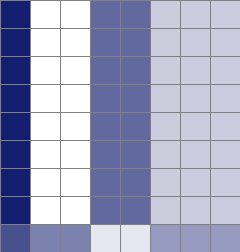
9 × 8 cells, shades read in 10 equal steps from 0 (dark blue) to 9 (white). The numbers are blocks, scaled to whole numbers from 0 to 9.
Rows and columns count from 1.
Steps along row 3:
up same down same up same same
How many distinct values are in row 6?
4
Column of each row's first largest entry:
2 2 2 2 2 2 2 2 4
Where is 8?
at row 9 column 4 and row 9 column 5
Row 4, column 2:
9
